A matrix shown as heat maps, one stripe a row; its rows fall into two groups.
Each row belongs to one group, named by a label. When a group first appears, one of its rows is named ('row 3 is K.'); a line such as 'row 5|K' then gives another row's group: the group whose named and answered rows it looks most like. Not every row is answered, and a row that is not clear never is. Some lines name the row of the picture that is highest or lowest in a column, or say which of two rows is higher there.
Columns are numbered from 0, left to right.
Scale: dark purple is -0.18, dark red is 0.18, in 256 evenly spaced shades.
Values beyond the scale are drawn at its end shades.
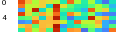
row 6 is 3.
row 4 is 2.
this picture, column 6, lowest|6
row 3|3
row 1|3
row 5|2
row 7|3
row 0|3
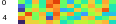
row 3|3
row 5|2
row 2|2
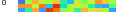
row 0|2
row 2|2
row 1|3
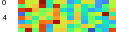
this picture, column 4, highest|5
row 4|3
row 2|3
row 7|3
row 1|3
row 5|2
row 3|2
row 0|3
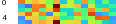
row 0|3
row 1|2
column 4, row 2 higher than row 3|Yes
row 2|2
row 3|3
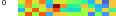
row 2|2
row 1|3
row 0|3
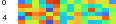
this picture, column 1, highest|3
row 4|2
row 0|2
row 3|3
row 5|3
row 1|3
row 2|3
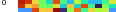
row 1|3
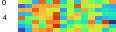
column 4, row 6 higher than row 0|Yes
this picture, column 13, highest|0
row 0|3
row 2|3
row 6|2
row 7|2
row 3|2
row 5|2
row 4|3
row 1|2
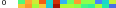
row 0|3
